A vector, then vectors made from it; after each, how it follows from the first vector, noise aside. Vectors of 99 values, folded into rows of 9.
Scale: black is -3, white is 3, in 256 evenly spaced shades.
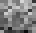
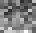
negated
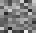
sign-scrambled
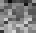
reversed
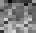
reversed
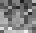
negated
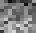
reversed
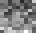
negated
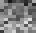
reversed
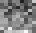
negated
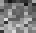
reversed
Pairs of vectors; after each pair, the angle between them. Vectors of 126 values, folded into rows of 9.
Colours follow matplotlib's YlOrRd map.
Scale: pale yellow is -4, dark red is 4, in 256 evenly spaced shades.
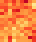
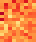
partly aligned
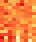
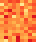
partly opposed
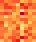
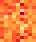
nearly parallel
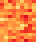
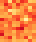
partly opposed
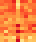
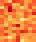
partly aligned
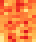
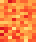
partly opposed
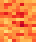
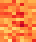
nearly parallel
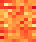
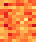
nearly opposite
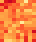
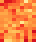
nearly parallel
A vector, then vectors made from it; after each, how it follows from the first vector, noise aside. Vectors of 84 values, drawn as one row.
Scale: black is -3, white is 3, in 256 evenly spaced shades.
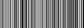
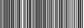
negated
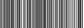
negated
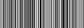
wrapped around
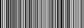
reversed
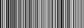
reversed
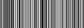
wrapped around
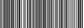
negated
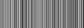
shrunk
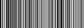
reversed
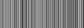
shrunk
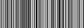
wrapped around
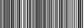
negated
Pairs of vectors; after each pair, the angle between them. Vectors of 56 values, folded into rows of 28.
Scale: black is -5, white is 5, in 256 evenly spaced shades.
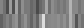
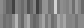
partly aligned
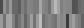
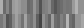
nearly opposite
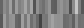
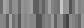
partly aligned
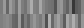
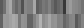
orthogonal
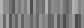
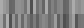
nearly parallel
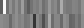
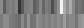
orthogonal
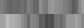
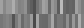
orthogonal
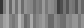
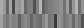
partly opposed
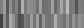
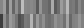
nearly parallel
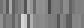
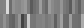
partly opposed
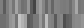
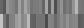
orthogonal
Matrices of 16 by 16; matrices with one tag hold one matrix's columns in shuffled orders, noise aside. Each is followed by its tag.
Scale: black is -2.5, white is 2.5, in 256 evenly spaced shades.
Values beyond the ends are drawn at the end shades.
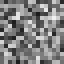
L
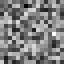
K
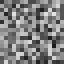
K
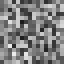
L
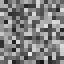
K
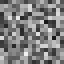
L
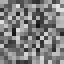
L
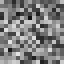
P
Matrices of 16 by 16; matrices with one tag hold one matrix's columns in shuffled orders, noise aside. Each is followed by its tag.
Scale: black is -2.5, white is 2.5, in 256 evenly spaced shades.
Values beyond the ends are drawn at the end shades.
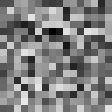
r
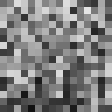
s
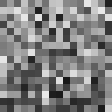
s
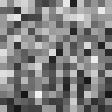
s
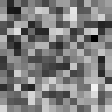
r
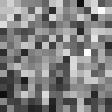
s
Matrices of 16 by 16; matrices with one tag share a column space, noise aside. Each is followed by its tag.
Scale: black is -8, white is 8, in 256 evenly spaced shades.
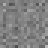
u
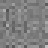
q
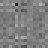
u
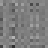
u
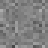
q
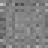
u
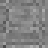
q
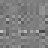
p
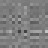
p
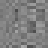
q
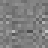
p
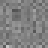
q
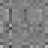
q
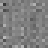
u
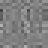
q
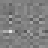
p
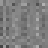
u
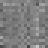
u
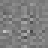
p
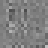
q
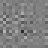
p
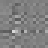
p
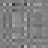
u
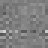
p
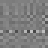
p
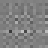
p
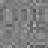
q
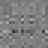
p
